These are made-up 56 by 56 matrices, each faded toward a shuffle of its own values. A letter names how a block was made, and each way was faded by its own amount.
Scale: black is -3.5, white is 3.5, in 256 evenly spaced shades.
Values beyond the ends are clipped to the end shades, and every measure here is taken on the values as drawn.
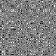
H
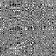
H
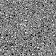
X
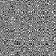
H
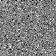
X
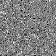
X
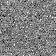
X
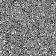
X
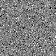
X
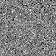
X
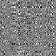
H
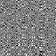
H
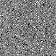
X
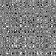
H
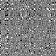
H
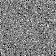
X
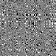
H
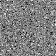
X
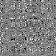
H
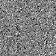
X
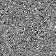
X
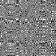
H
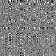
H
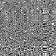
H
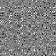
H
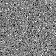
X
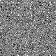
X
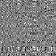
H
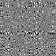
H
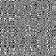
H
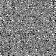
X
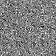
X
